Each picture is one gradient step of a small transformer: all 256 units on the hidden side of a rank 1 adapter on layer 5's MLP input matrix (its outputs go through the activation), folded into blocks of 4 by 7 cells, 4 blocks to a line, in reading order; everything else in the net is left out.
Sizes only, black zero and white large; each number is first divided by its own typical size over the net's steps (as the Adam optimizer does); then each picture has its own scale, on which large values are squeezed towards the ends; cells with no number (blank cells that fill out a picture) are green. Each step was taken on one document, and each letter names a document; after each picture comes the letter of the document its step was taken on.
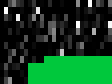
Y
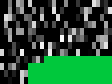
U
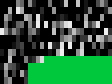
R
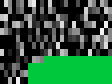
U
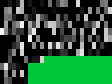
R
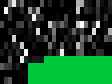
Y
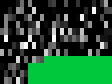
U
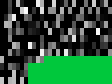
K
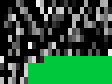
K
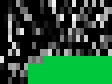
K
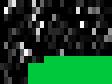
Y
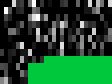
Y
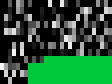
R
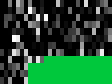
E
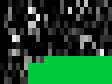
E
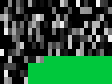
R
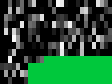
R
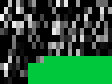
R
